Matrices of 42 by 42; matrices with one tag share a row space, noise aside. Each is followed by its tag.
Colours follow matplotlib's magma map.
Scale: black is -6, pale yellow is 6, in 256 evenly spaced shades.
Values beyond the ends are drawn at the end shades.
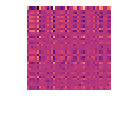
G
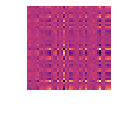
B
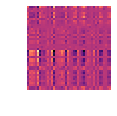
G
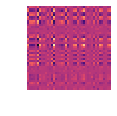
G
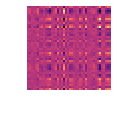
B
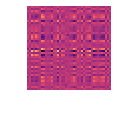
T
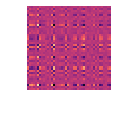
G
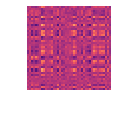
T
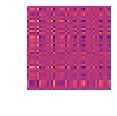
G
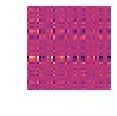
G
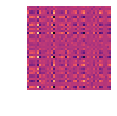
G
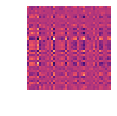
G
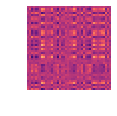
T
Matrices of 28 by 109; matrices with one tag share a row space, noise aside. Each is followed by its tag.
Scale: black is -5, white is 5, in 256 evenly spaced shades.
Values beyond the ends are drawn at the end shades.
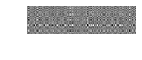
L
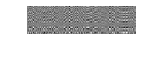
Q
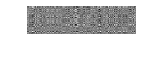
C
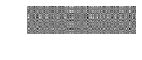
L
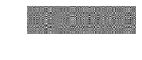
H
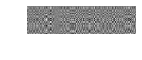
H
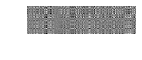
H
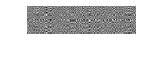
H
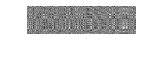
Q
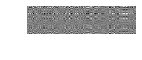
Q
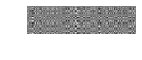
C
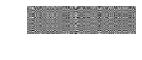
C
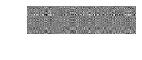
H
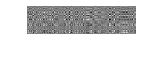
Q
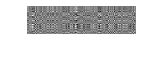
C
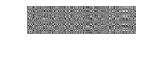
Q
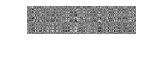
C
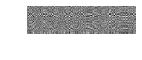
Q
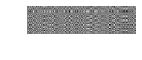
Q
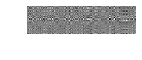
Q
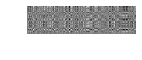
Q
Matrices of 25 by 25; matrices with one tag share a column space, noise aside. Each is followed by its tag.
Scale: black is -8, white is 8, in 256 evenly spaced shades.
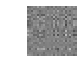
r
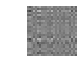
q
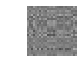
r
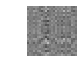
q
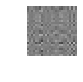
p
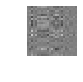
r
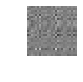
r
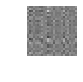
q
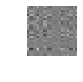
r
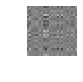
r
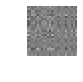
r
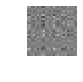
r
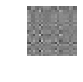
p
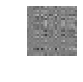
r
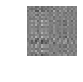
q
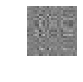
r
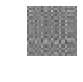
q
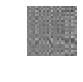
q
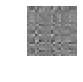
p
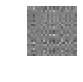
p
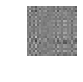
q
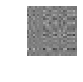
r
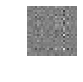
r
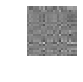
p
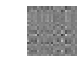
p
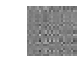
p
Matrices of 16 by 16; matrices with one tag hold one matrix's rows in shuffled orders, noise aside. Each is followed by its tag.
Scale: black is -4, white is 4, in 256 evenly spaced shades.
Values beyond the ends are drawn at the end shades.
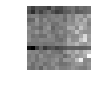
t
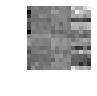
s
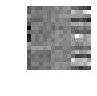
s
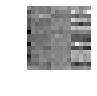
s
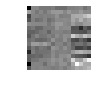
s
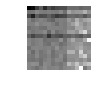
t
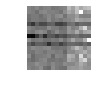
t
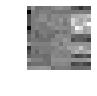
s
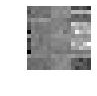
s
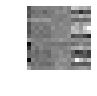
s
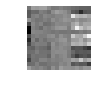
s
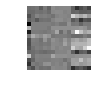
s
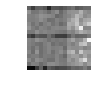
t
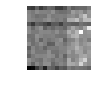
t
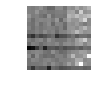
t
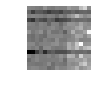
t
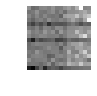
t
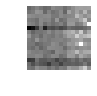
t
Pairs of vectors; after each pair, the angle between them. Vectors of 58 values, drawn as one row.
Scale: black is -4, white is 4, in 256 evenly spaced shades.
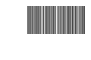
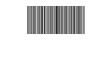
nearly opposite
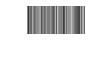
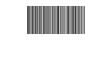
orthogonal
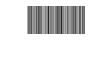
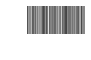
nearly opposite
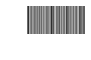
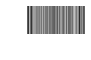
partly aligned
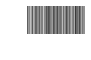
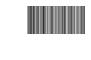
nearly opposite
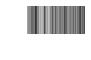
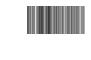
nearly opposite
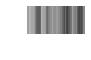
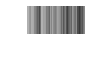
nearly parallel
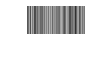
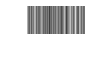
nearly opposite
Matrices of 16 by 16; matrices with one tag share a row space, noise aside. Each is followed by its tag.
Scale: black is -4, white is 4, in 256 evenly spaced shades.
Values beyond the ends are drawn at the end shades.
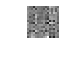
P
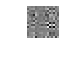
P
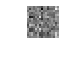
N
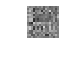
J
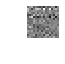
J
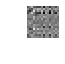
J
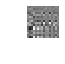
J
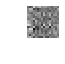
J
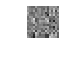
P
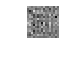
J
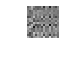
J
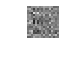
J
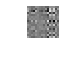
P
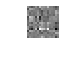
N
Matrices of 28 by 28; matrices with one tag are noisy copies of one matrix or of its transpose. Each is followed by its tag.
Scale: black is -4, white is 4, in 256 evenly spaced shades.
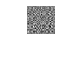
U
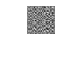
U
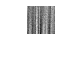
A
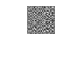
U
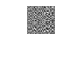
U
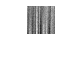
A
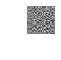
U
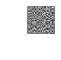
U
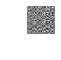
U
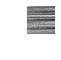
A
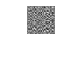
U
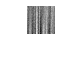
A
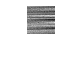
A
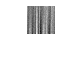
A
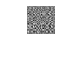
U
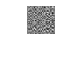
U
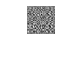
U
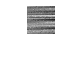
A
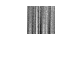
A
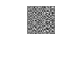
U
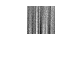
A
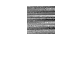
A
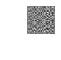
U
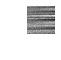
A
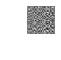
U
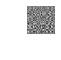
U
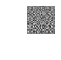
U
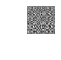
U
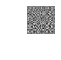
U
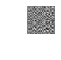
U
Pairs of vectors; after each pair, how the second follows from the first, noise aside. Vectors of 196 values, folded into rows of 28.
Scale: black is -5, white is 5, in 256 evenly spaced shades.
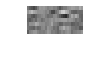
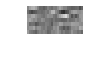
negated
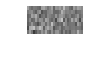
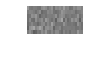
shrunk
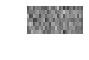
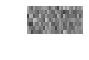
negated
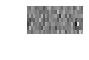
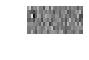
reversed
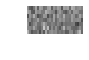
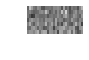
reversed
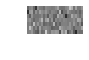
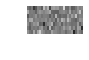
reversed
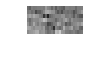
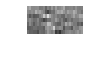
negated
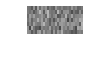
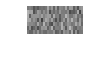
reversed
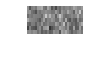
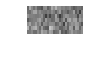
negated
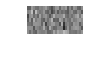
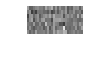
sign-scrambled
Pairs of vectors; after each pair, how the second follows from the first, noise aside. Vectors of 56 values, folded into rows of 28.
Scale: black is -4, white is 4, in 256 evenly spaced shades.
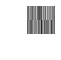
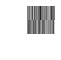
shuffled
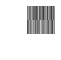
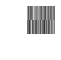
wrapped around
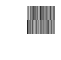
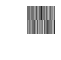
wrapped around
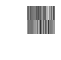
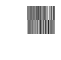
copied
